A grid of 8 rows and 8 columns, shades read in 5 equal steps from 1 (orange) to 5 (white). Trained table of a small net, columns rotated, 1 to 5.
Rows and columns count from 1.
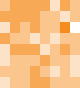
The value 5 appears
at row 3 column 8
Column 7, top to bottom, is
2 4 1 3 2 3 3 3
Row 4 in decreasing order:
4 4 3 3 3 3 3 2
